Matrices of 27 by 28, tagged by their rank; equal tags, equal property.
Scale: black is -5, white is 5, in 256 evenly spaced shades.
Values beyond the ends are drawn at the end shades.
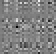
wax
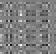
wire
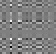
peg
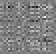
wax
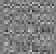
wax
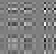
peg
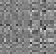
wax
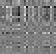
wire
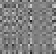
wire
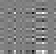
peg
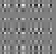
peg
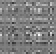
wax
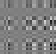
peg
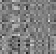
wax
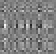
wire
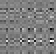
wire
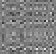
wax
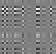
peg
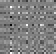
wire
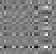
wire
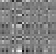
wire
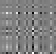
peg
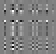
peg
